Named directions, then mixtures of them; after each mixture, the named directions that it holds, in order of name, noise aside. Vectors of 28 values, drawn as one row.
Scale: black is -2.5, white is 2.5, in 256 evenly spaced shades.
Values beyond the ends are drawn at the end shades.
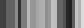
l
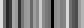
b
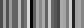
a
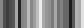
b, l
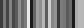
a, l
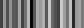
a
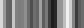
b, l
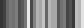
a, l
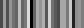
a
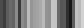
l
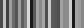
a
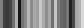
b, l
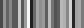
a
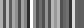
a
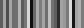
a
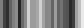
b, l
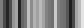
b, l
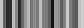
b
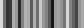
b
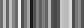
a, l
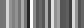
a, b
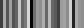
a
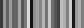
a
